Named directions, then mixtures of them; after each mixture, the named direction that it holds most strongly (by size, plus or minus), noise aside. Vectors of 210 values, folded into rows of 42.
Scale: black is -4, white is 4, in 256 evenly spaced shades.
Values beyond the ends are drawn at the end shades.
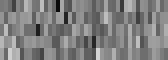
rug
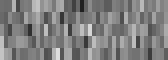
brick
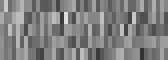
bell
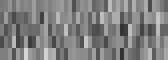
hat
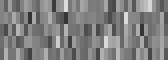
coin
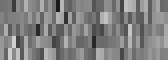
rug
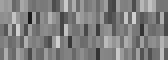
coin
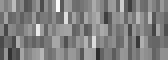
rug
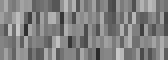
bell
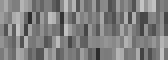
bell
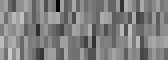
rug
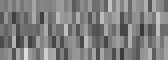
hat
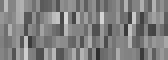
bell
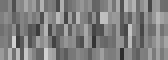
hat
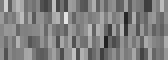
coin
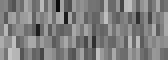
rug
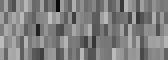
rug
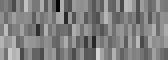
rug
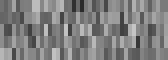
brick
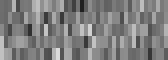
brick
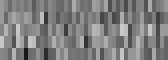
hat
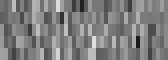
brick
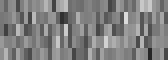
coin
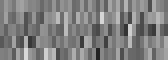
hat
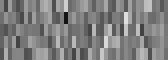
coin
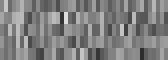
bell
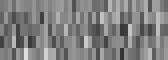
hat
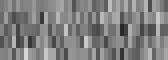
hat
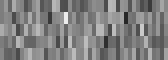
coin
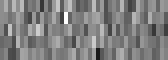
rug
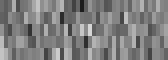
brick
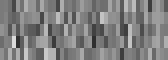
hat
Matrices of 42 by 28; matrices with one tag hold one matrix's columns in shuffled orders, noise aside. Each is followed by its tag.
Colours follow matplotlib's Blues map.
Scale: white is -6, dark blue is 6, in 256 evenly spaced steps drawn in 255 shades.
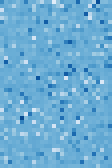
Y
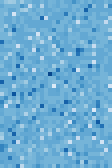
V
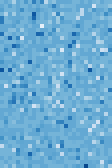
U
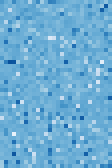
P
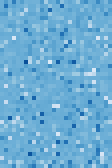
P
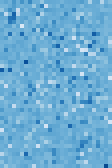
U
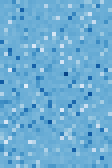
V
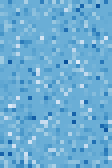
P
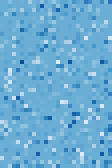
P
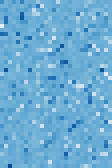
U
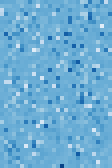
U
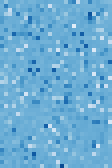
U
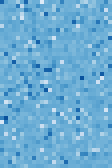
Y
